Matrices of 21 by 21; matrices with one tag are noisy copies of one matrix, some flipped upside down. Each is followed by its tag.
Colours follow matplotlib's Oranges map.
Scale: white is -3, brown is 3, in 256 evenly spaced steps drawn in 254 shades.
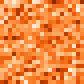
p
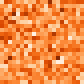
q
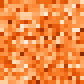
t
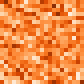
p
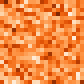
p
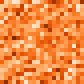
p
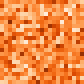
t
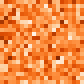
q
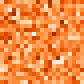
q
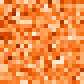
q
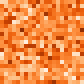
t
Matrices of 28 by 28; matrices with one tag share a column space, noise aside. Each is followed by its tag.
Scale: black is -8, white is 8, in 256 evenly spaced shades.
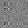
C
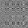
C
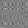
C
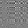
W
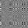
C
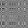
C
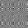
C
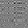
W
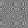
C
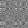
C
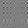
W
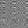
W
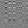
W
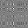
C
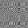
C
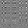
W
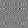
C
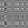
C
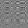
W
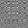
W
